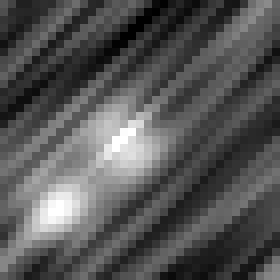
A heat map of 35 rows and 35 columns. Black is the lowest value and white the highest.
Bumps: two. Lone odd cells: none. Odd rows or columns: none. Histogram: skewed, a long tail of high values.
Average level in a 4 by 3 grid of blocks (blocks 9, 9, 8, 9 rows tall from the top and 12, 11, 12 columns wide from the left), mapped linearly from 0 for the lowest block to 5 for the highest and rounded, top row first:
101 / 141 / 541 / 411
